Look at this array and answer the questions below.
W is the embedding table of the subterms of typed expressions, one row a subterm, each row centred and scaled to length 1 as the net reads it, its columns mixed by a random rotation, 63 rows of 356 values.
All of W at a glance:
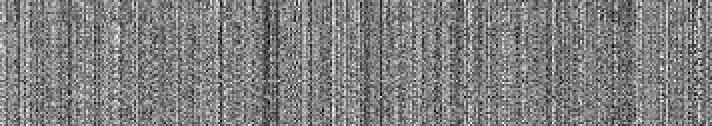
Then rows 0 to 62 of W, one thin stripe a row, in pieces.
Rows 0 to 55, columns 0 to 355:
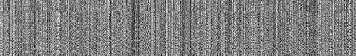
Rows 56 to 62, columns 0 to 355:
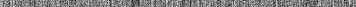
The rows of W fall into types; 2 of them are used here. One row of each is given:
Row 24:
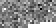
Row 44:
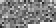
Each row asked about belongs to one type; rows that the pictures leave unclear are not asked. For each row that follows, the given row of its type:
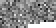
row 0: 24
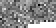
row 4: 24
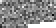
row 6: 44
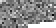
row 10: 44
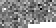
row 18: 24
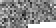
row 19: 44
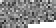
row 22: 44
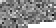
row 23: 44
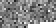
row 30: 24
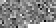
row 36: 24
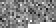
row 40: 24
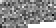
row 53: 44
